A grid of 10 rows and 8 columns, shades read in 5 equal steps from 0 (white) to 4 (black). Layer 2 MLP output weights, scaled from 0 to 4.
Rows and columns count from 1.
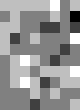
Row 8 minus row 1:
1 0 -1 0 2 2 -1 0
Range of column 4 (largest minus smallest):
2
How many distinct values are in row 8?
4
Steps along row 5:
up same same same same up down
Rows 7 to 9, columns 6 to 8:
1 1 0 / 2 1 1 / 1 2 2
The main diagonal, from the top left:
1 1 2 1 2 3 1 1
